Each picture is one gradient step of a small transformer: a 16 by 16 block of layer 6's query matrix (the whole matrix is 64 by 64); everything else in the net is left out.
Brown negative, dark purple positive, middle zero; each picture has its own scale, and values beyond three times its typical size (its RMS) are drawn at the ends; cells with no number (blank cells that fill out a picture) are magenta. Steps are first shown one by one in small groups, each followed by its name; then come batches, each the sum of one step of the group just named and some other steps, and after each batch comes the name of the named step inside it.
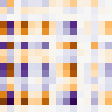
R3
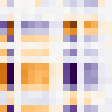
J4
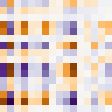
R3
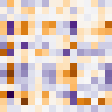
R3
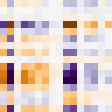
J4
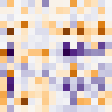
R3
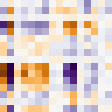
J4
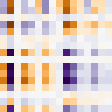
J4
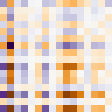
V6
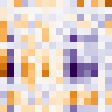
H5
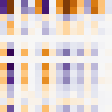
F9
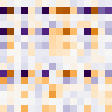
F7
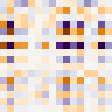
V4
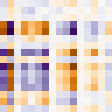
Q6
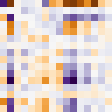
Q6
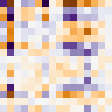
V6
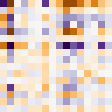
V4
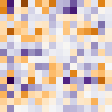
Q6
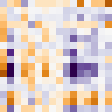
H5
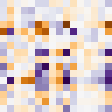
Q6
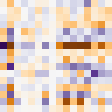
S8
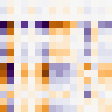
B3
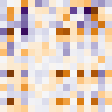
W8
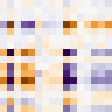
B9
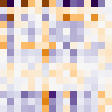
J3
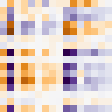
B9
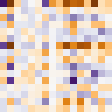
S8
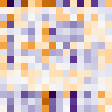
J3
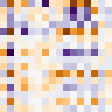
W8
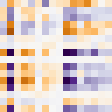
B9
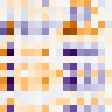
W8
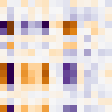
B3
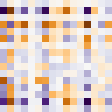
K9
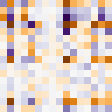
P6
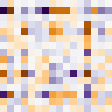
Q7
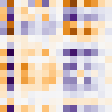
P6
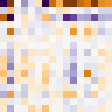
Q7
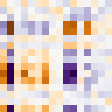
Q7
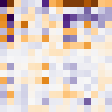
K9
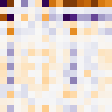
P6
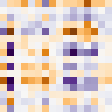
K9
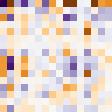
Q7
